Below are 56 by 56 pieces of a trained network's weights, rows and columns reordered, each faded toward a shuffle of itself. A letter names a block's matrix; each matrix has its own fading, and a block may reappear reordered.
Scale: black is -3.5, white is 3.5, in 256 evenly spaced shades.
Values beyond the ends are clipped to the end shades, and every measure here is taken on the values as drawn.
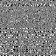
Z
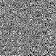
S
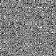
S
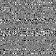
Z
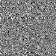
S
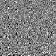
S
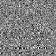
S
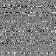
Z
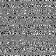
Z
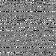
Z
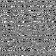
Z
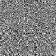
S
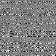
Z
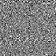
S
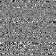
Z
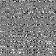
Z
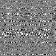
Z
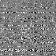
Z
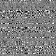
Z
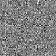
S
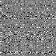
Z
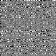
Z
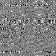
Z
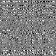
Z
